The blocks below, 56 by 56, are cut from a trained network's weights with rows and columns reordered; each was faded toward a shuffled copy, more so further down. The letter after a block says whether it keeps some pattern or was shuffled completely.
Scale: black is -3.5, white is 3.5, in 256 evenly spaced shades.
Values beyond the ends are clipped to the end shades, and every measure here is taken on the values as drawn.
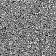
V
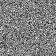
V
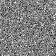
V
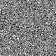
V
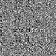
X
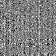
X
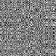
X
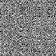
X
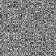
X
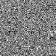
X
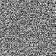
X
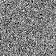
V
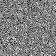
V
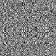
X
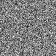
V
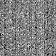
X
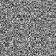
X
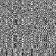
X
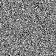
V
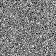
V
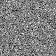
V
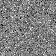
V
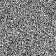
V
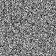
V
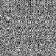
X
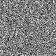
V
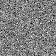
V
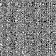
X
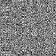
X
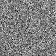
V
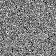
V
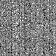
X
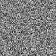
X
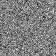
V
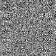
X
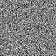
X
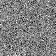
V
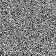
V
